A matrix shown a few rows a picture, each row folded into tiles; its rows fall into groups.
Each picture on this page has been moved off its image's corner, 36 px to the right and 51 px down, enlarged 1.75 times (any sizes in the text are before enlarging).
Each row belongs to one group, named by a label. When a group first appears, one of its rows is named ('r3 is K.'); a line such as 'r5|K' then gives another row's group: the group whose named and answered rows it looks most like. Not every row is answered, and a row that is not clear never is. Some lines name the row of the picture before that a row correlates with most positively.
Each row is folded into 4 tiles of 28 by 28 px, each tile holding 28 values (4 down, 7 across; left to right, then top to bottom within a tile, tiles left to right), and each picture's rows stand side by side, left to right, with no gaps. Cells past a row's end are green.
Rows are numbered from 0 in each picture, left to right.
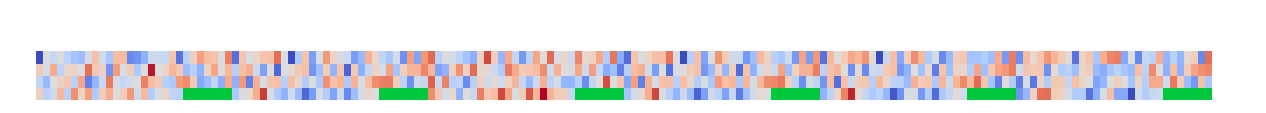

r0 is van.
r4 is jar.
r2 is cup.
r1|jar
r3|jar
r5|jar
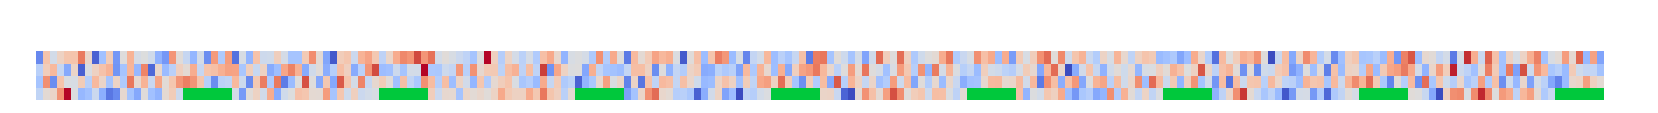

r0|jar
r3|jar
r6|jar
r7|cup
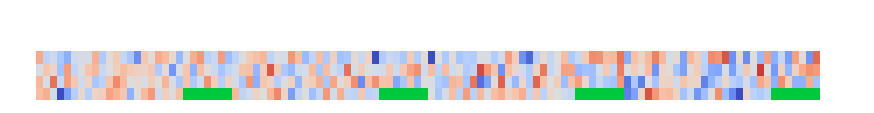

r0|cup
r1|van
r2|van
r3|jar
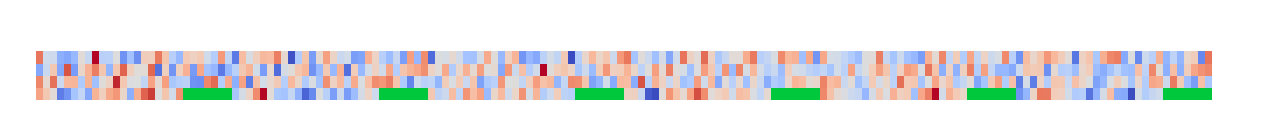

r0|cup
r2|van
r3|cup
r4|cup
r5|jar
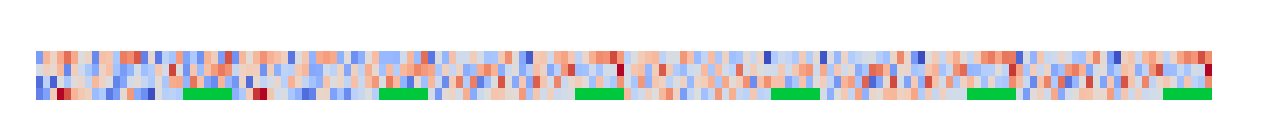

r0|jar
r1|jar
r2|van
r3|van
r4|van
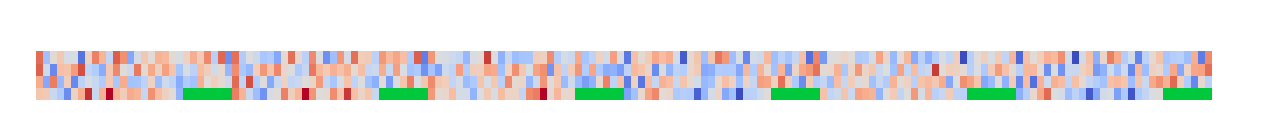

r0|cup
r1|cup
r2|cup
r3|jar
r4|van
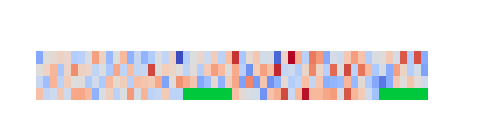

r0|van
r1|cup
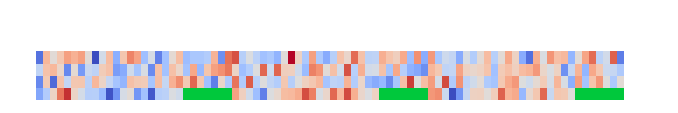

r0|jar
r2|cup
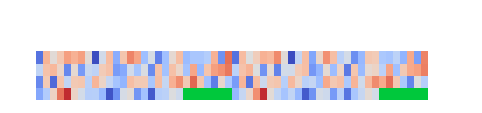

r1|jar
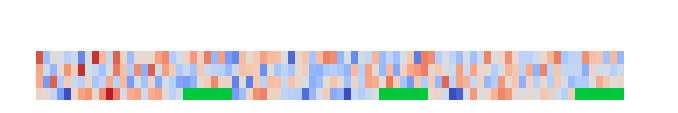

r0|cup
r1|jar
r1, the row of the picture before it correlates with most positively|0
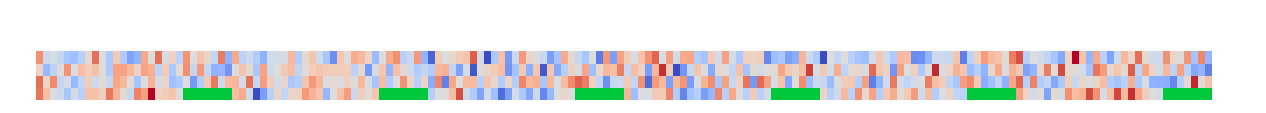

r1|cup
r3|van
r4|van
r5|cup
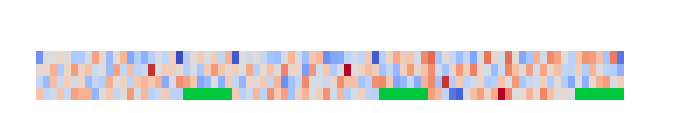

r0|van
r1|van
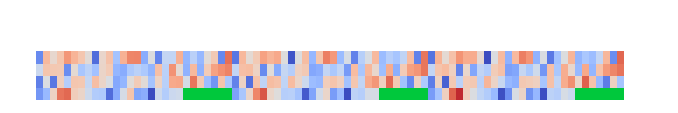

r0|jar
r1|jar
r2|jar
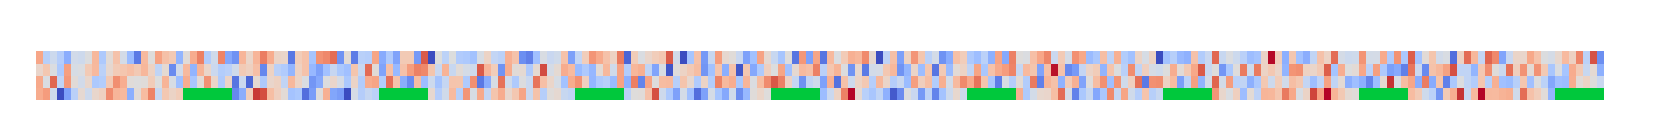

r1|jar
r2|van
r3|jar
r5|van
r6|cup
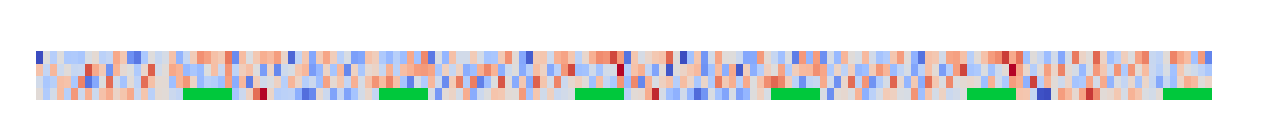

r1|jar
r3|jar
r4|van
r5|cup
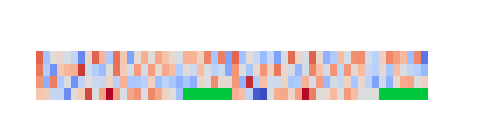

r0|cup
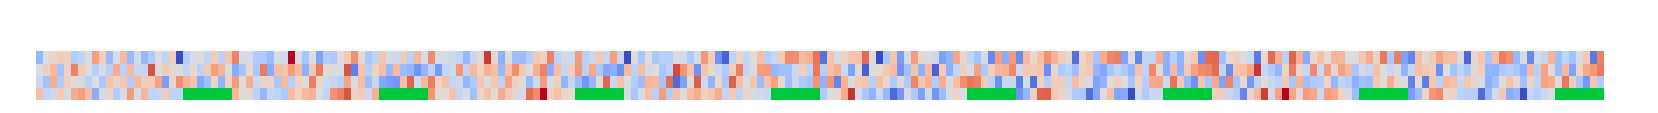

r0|van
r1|cup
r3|van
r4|jar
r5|jar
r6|cup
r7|jar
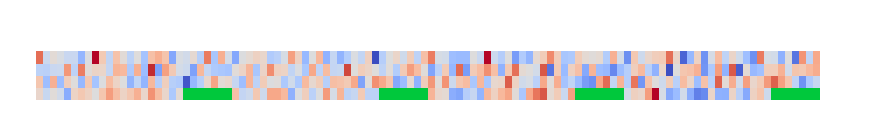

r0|cup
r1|van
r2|cup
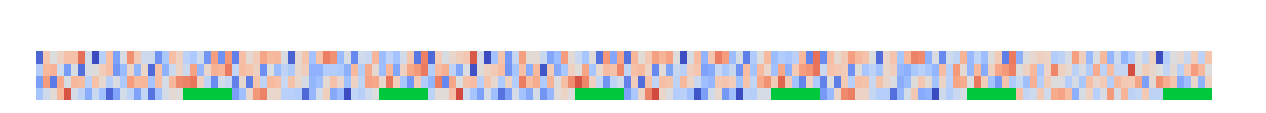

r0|jar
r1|jar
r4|jar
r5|van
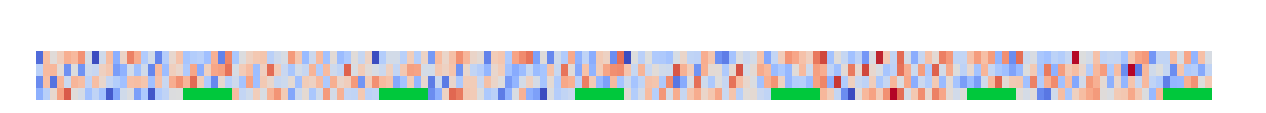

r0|jar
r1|van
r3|van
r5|cup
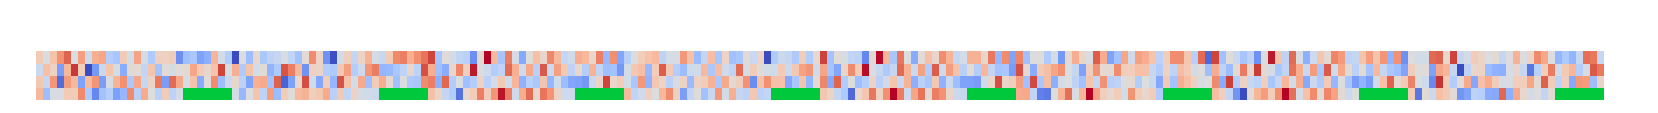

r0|van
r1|van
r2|cup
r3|van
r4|cup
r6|cup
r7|van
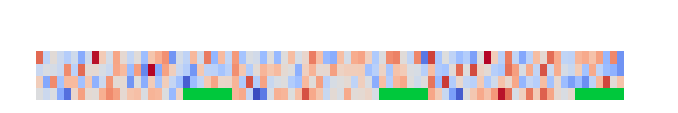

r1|cup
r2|cup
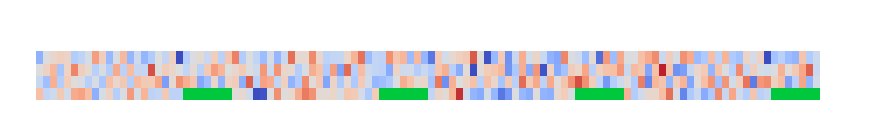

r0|van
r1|cup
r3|van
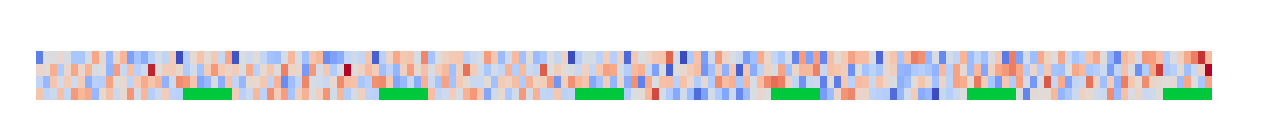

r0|van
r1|van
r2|van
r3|jar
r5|van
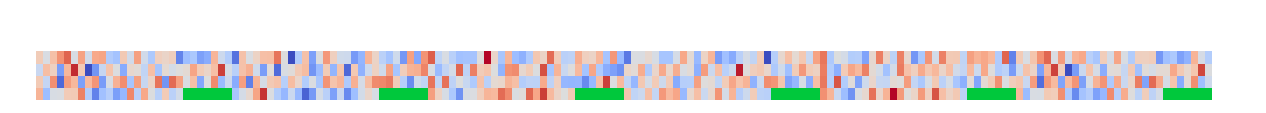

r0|van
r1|jar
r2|cup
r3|van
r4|cup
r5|van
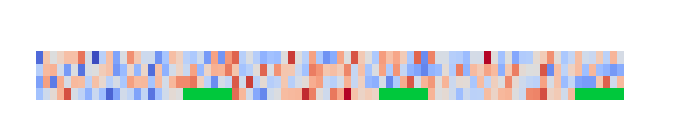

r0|jar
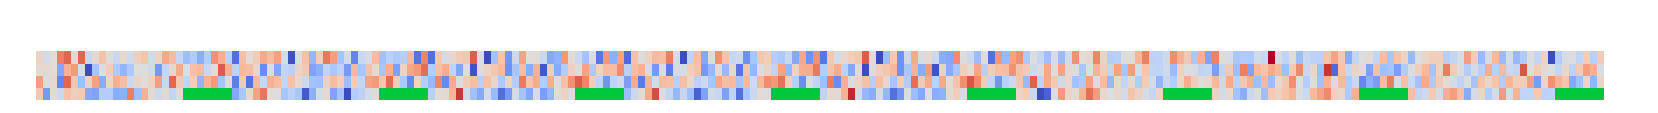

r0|van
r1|jar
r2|jar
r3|jar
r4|jar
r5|cup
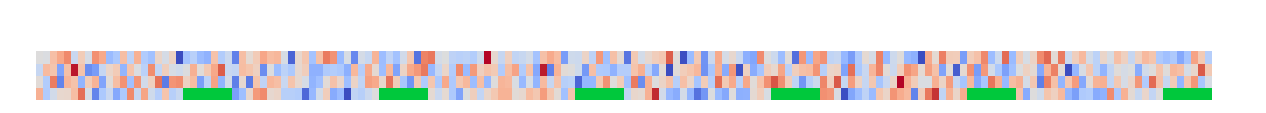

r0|van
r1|jar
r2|cup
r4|cup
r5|van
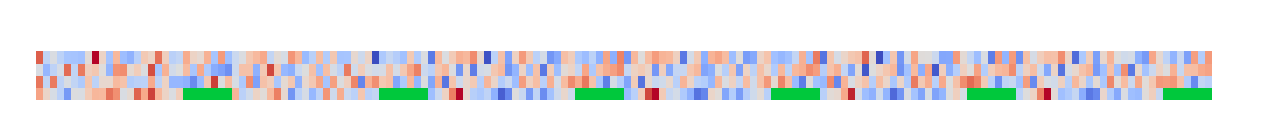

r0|cup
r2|jar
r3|jar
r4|jar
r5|jar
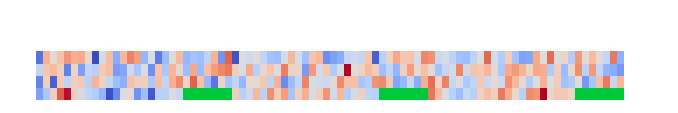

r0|jar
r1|van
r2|cup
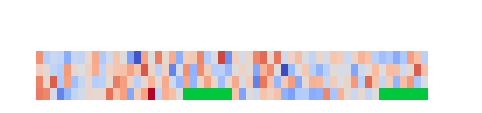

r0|cup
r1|van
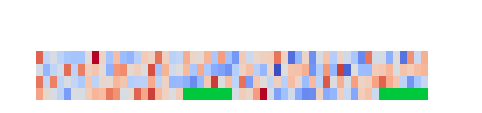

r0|cup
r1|jar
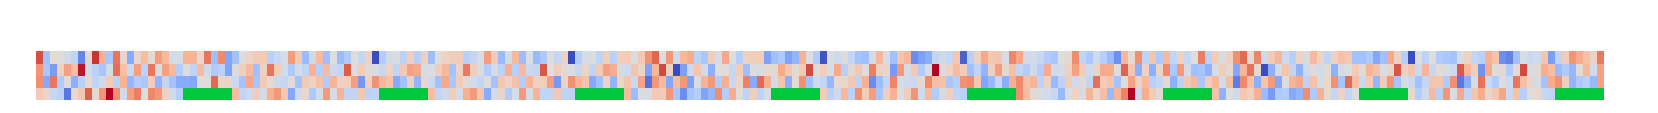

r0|cup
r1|van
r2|van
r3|van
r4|van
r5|cup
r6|van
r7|van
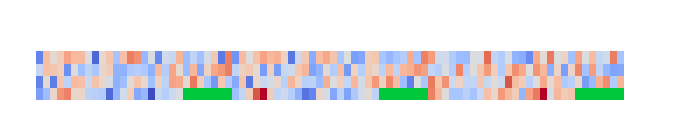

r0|jar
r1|jar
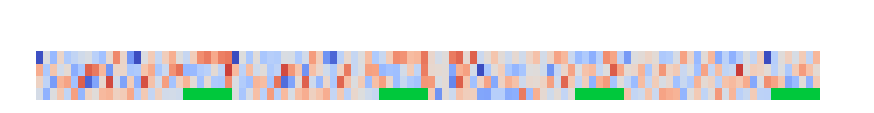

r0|van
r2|van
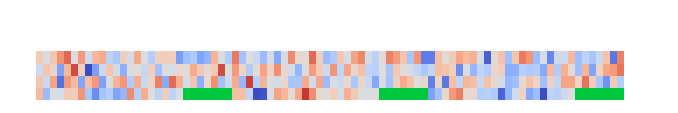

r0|van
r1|cup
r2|jar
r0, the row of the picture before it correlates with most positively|2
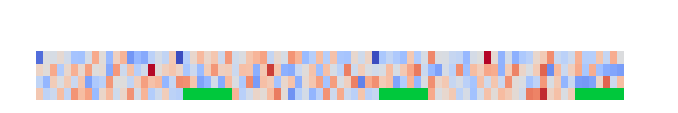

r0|van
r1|van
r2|cup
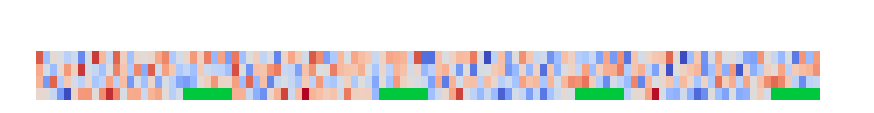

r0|cup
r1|cup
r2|jar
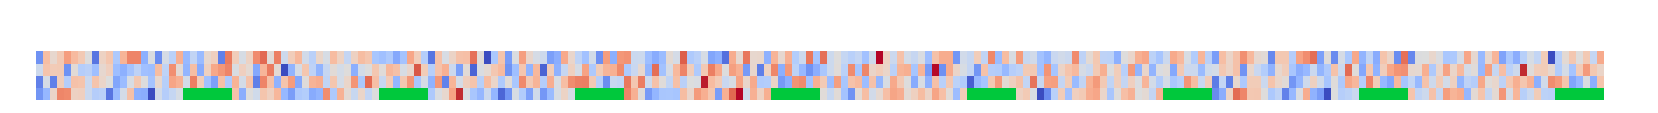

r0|jar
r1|van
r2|jar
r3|cup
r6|jar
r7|van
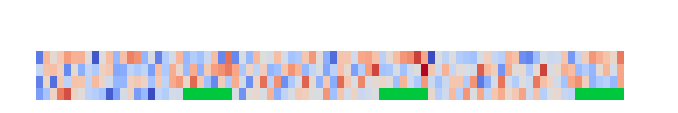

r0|jar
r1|van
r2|van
